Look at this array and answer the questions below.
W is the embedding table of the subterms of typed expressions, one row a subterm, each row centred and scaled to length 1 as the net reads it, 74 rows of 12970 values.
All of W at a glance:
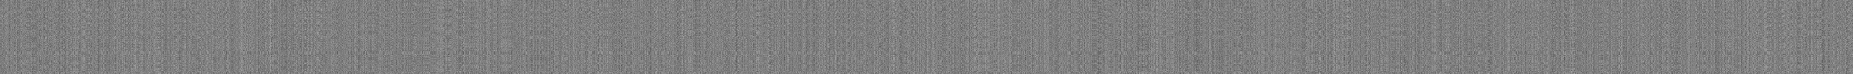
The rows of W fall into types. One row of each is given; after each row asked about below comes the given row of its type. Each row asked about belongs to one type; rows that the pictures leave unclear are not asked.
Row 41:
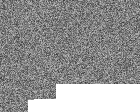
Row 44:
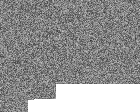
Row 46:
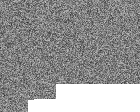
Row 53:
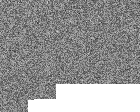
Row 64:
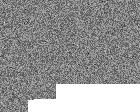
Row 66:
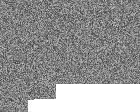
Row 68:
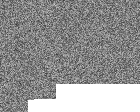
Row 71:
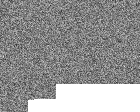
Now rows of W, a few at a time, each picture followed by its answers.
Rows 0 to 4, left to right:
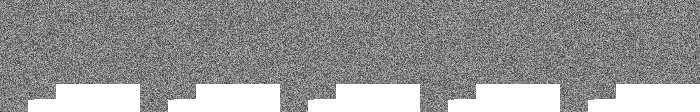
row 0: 46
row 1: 64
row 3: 41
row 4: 44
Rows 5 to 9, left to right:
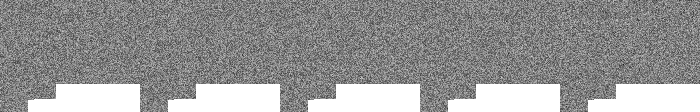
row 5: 44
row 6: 64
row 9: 53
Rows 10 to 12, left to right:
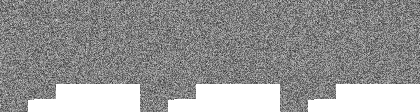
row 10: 71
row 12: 53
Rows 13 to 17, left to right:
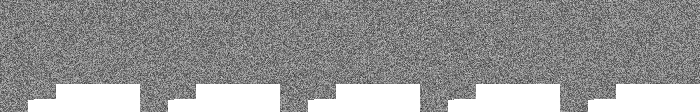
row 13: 68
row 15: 53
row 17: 71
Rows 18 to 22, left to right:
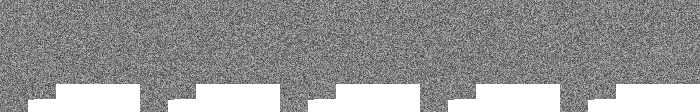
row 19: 64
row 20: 46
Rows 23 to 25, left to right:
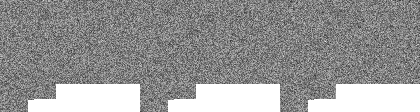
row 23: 53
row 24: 64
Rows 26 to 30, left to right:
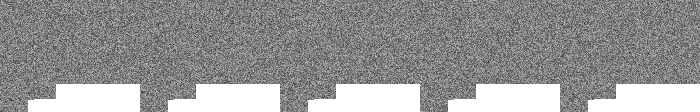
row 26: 66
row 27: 68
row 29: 71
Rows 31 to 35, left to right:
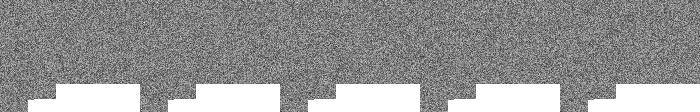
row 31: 68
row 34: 44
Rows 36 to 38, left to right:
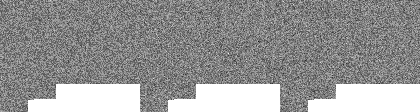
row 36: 71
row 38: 66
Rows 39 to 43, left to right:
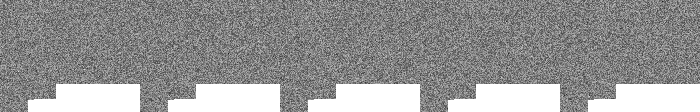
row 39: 41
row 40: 66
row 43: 46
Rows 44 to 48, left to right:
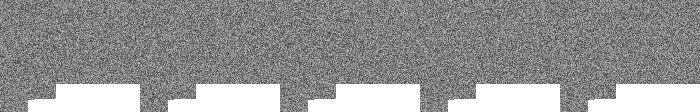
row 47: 44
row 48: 71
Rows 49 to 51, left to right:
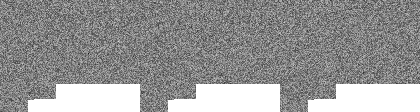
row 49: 66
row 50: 68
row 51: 53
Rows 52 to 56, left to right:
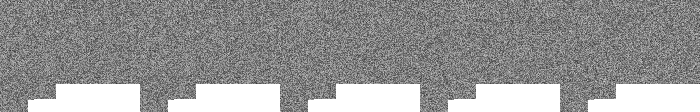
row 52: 53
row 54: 41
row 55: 46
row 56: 41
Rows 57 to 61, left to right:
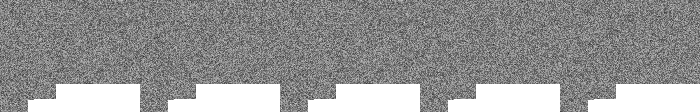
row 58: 68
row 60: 64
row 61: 64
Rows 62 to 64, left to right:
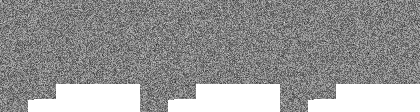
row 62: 64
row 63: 71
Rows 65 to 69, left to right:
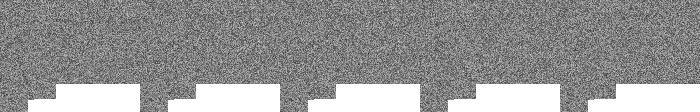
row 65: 46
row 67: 66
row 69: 71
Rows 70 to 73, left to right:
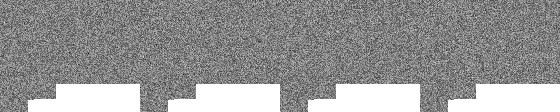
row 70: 64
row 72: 53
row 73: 68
